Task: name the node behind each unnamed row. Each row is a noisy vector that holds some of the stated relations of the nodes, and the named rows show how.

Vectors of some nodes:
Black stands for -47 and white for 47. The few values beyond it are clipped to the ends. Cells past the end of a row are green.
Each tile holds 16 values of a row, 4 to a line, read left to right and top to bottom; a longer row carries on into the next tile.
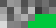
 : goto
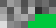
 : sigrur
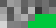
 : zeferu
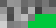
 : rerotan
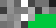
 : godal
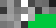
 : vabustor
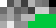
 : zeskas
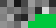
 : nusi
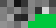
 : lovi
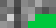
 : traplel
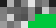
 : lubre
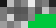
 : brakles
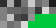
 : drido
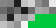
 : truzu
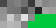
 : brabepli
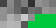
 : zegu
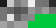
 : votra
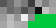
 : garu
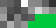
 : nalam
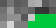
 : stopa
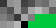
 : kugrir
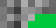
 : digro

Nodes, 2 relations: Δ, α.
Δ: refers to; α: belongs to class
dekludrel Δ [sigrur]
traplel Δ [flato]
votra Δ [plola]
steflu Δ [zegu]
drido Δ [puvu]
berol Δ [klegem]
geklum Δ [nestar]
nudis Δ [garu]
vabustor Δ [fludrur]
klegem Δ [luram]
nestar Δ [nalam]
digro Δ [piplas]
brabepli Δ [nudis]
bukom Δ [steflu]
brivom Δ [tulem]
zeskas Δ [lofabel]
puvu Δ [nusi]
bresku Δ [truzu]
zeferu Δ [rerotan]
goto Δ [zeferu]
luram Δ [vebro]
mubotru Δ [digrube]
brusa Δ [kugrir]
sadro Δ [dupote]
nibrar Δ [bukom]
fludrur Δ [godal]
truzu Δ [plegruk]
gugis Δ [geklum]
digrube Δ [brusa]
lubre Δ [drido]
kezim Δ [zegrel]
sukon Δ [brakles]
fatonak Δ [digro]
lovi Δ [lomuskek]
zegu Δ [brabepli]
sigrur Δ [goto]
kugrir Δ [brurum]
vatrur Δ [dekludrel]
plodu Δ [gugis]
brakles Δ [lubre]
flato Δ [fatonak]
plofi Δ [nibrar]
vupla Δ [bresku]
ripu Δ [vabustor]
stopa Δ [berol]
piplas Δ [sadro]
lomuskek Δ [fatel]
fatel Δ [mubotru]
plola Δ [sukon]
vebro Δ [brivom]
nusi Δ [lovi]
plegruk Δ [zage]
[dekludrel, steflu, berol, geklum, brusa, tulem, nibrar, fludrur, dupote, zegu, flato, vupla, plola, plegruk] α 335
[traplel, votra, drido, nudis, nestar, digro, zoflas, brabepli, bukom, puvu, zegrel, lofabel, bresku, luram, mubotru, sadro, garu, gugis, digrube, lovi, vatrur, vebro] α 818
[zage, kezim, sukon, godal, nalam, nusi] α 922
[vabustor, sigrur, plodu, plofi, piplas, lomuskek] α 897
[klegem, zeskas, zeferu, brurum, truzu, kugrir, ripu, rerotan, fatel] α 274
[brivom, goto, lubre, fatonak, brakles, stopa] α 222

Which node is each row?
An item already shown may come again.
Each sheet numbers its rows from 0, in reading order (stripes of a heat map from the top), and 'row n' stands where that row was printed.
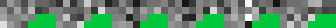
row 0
vatrur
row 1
drido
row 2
mubotru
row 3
lovi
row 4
ripu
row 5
luram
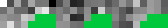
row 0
lofabel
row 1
lomuskek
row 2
dupote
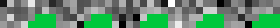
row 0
brakles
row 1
brurum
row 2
kezim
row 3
zeskas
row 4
digrube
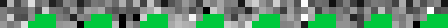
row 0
lubre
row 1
digrube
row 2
zegrel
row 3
garu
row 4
vupla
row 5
ripu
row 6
fatel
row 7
plofi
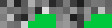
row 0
puvu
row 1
fatel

